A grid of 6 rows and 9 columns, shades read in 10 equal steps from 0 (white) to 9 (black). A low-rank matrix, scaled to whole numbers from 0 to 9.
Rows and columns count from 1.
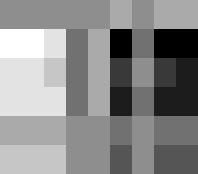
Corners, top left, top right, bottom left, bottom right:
4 3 2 6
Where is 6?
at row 6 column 6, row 6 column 8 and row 6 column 9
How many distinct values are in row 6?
3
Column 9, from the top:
3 9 8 8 5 6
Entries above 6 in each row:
0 3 3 3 0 0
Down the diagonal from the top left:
4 0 2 5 4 6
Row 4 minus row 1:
-3 -3 -3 1 -1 5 1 5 5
